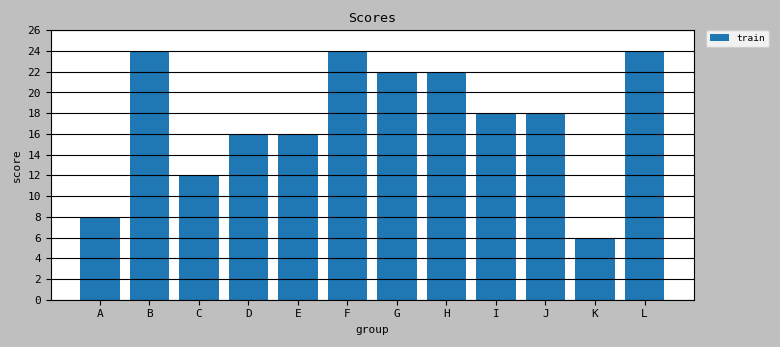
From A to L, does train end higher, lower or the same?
higher
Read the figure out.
Title: Scores
x-axis: group, ticks A B C D E F G H I J K L
y-axis: score, ticks 0 2 4 6 8 10 12 14 16 18 20 22 24 26
Legend: train
Values:
train: 8 24 12 16 16 24 22 22 18 18 6 24
